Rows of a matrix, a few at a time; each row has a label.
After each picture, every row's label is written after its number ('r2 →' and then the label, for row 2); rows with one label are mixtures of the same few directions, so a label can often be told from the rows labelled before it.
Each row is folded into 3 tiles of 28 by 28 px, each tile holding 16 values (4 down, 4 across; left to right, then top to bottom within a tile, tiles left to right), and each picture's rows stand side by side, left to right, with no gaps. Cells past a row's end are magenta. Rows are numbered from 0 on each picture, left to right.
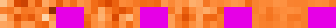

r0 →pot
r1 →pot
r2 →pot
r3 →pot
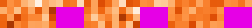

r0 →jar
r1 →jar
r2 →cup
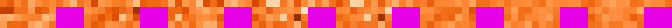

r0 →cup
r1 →jar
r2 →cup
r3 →pot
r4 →pot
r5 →jar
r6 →cup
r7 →pot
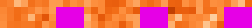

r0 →pot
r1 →pot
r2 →cup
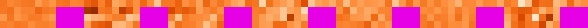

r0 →cup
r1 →cup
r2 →cup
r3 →jar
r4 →jar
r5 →jar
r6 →pot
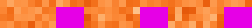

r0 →jar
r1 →pot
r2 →cup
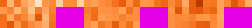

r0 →jar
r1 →jar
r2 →pot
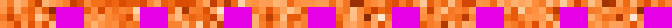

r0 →jar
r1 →jar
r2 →jar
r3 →pot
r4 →pot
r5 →cup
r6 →jar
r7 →pot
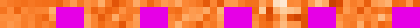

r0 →jar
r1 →pot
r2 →jar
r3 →pot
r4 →cup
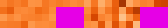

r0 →cup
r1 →jar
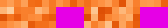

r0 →cup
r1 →cup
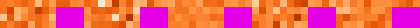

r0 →cup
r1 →pot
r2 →cup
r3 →cup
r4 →cup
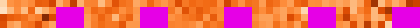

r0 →cup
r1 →pot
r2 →jar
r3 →jar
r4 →jar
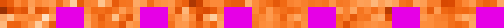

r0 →cup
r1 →pot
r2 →pot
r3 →pot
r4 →jar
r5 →pot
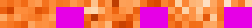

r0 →cup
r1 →cup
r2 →jar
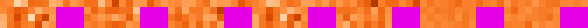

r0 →pot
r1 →pot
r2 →jar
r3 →pot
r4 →jar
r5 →jar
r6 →cup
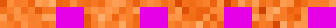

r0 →cup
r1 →pot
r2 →jar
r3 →cup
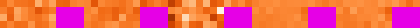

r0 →cup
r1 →jar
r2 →pot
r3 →jar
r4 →jar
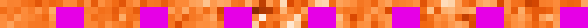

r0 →jar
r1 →jar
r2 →jar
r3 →cup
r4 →pot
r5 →pot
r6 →pot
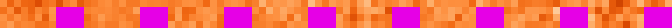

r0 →jar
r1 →pot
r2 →cup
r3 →jar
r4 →pot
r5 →jar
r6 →jar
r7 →pot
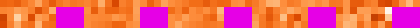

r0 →pot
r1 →pot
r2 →jar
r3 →pot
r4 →jar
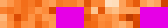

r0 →pot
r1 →pot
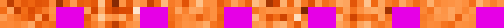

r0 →jar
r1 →pot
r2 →pot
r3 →pot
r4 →pot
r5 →jar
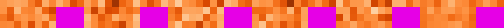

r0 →jar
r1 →pot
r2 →jar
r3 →jar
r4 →cup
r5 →pot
